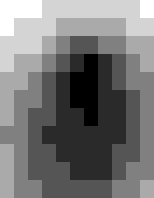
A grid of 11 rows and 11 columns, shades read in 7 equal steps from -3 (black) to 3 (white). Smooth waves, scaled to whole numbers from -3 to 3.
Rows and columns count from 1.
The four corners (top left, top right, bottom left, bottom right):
3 3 1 1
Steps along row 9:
down down same down same same same up same up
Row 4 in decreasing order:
2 1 1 1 0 0 -1 -1 -2 -2 -3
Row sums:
26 18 7 -4 -10 -13 -13 -14 -11 -9 -3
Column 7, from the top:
2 1 -1 -3 -3 -3 -3 -2 -2 -2 -1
